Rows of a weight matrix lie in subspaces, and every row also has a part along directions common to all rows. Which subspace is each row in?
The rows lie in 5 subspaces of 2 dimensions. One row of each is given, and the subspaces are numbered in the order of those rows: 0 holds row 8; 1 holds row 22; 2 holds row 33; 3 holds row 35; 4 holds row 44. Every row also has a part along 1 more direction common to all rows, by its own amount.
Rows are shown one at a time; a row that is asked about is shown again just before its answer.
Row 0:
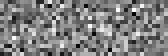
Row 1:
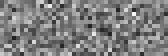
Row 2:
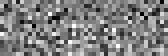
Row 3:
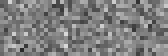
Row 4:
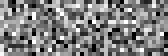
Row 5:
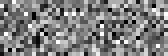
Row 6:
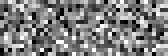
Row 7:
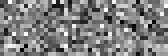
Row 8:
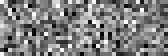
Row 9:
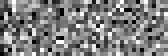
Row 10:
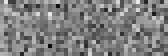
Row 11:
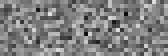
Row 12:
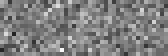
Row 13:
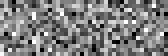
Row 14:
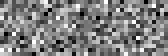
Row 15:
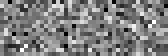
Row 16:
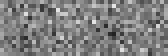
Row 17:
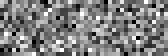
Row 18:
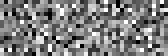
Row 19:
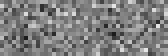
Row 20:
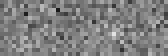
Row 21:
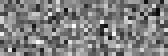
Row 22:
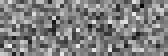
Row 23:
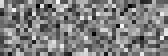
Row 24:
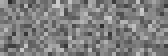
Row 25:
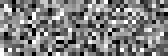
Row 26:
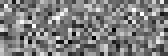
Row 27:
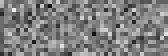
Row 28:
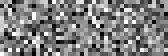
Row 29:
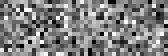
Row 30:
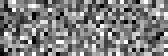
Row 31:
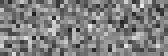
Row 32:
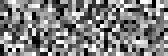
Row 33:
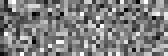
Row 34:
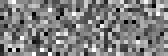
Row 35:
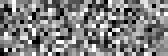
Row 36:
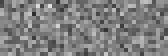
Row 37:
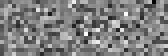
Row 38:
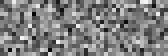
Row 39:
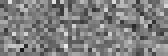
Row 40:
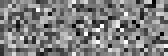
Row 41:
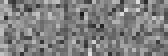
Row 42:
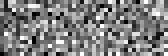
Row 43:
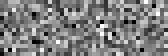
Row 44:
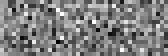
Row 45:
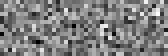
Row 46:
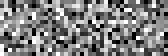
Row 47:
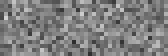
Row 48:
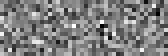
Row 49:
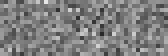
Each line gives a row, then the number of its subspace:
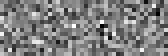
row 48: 3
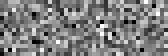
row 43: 3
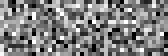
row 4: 4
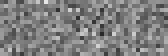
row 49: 4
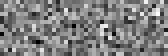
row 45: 3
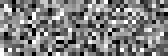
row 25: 3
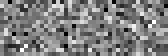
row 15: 0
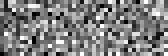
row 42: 2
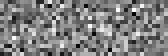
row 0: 1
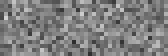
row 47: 2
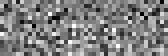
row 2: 3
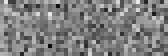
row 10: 2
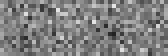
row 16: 4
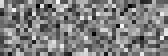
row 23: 1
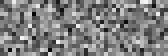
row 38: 1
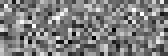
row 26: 3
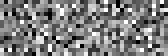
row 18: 2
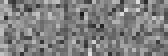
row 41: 2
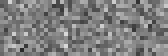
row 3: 0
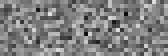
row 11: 3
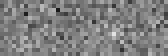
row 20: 4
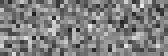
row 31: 1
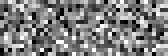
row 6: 0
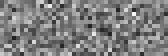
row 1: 1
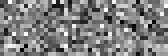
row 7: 0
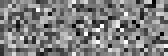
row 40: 3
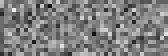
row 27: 1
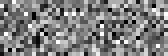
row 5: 4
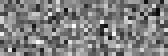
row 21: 3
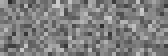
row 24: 0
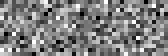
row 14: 0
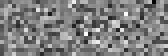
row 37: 3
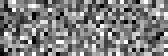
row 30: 2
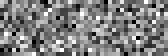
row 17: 0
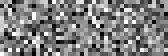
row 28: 0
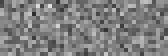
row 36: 1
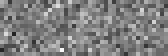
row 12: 0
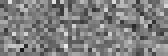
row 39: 0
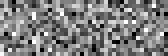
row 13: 4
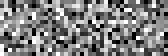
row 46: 4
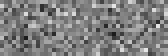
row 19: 4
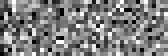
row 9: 2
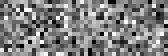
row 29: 2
